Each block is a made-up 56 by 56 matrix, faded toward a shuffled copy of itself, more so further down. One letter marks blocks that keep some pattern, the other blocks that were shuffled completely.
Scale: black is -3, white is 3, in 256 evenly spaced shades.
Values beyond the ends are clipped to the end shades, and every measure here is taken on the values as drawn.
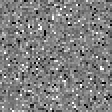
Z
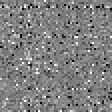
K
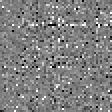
K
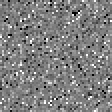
Z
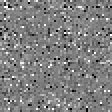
K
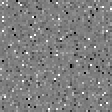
Z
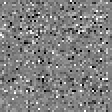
K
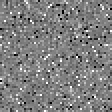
Z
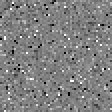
Z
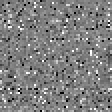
K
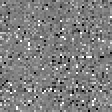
K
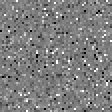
Z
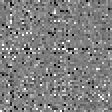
K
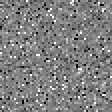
Z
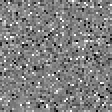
Z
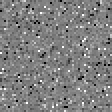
Z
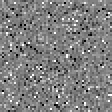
Z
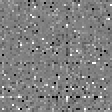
K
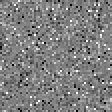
Z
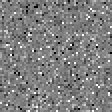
Z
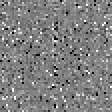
K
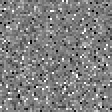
Z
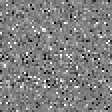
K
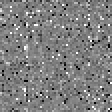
K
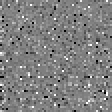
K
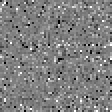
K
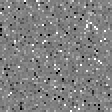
Z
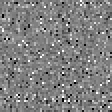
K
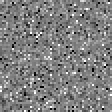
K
